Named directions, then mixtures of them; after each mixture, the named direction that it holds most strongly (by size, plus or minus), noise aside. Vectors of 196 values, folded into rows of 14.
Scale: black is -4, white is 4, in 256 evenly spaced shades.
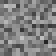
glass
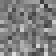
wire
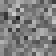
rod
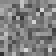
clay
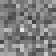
glass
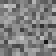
glass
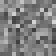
rod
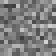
glass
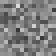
glass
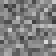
glass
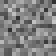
rod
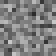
glass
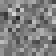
rod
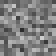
glass
